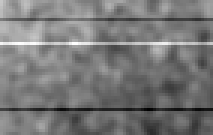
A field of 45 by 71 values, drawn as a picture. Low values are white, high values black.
Slope: up to the bottom right. Ninth with the highest average: bottom right. Ninth with the lowest average: top left. Odd lines: rows 7, 15 and 37.
